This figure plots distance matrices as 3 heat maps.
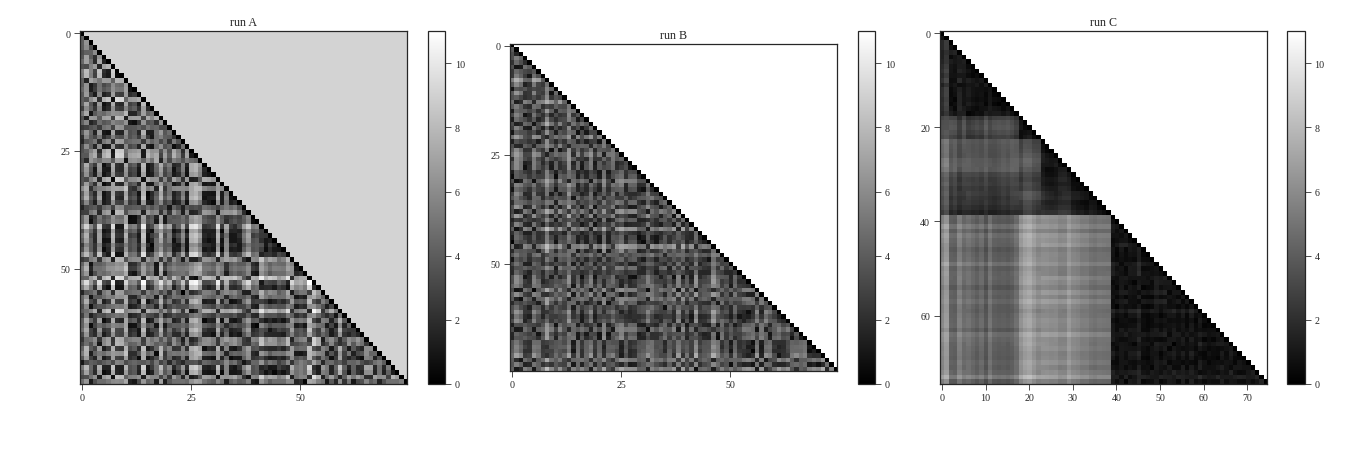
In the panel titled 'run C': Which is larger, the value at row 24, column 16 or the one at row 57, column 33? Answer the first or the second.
the second
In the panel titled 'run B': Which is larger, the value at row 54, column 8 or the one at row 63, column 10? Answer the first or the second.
the second
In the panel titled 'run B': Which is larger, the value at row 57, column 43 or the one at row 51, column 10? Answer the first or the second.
the first
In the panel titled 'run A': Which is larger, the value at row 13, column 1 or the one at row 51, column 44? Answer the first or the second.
the first
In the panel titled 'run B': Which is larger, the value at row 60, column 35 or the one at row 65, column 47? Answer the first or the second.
the second
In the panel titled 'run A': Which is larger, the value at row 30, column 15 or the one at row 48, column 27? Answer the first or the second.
the second
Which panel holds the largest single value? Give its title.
run A
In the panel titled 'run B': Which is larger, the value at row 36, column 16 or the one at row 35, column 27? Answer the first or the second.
the first
